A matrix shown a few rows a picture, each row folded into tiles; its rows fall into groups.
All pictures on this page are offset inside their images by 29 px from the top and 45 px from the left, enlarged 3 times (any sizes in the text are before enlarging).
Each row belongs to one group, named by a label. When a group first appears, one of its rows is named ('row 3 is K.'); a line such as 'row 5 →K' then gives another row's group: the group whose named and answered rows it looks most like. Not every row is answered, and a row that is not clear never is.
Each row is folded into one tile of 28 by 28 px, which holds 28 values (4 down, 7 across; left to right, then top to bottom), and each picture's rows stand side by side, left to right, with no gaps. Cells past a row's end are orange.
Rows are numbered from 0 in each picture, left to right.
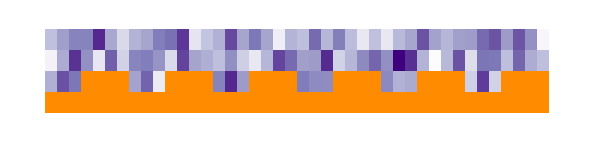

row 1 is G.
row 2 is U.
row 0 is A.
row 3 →U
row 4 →U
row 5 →G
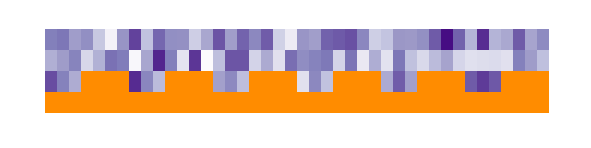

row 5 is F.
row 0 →U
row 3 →G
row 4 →F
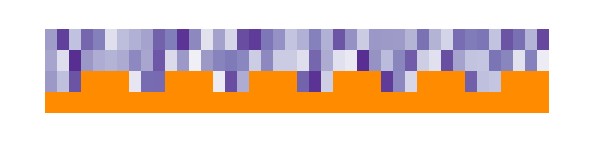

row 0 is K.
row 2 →G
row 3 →U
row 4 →U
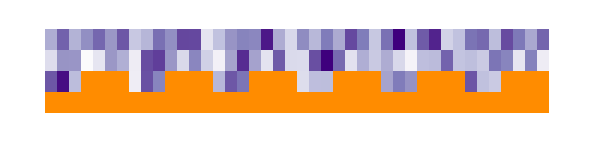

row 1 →A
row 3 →A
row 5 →K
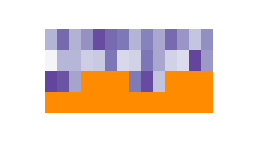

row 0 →F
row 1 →U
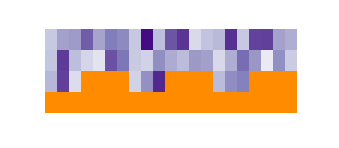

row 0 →U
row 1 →K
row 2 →K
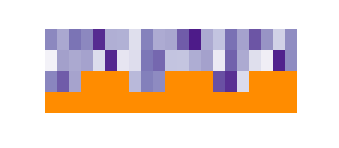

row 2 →U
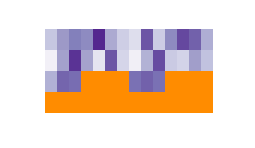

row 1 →F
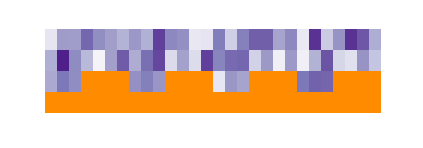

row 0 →U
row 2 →G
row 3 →F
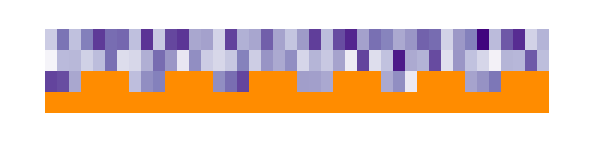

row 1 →K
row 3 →K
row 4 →G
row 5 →K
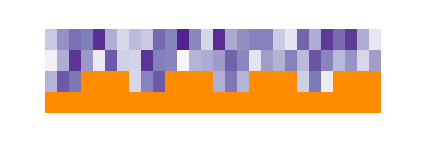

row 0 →A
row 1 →A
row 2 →G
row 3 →G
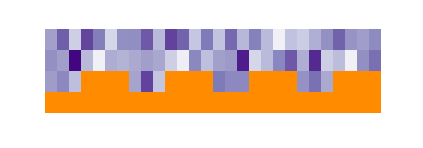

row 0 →K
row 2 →U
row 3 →U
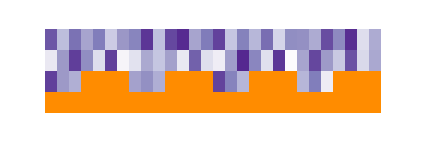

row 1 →K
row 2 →A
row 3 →G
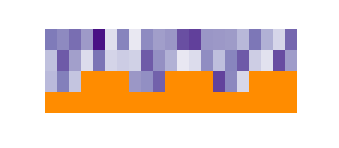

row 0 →G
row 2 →U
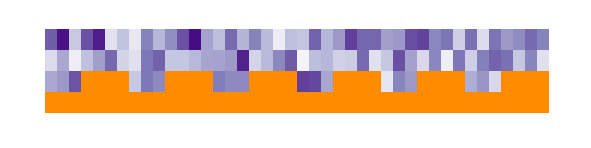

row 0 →K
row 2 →U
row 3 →F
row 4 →G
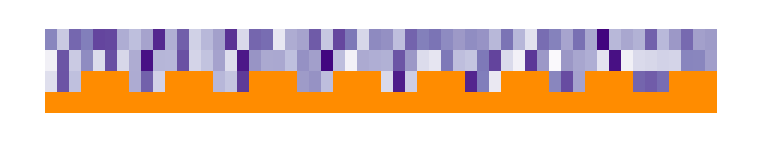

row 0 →A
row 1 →G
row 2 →K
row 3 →K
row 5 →U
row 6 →A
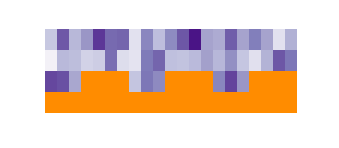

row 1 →F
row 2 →U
